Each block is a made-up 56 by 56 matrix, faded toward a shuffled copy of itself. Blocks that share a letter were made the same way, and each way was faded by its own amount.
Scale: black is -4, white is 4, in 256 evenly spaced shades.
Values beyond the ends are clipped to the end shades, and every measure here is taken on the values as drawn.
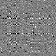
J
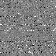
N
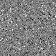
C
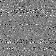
N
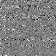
N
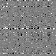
J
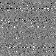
N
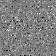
N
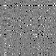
J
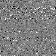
N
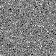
C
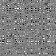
J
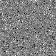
C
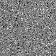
C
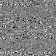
N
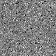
C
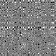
J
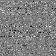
N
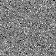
C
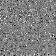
N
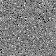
C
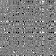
J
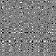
J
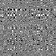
J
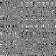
J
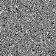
C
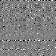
J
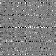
J
